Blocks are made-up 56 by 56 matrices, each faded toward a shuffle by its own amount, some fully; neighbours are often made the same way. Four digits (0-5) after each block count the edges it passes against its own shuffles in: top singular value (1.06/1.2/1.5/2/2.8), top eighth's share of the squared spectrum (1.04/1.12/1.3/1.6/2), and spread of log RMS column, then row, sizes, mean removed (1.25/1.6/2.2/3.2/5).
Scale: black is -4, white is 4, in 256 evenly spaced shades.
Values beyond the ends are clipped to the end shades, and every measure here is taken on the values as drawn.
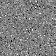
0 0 0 0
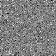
3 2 1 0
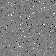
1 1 0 0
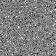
0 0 0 0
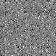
3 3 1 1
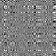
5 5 3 3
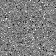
2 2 0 0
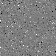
0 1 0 0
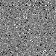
3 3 0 2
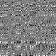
4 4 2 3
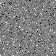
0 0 0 0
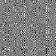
4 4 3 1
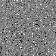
2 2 1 0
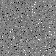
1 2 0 0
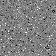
0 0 0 0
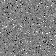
0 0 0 0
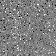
2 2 1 0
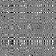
5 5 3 3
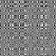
5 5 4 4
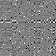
4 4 2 2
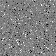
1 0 0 0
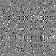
4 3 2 2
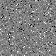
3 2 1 0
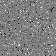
0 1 0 0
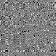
4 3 2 2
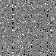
3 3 2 0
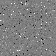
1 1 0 0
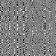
4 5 3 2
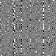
4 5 3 1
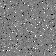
0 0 0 0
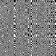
4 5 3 2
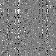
3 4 3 0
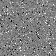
0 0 0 0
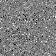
2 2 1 1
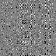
4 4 3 1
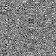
3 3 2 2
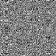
4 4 2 2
